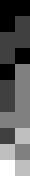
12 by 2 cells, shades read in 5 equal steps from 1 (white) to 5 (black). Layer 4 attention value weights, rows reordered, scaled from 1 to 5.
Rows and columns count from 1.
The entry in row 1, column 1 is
5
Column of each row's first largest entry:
1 1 1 2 1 1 1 1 1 2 2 1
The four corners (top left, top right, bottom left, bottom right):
5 5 1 1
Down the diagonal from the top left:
5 4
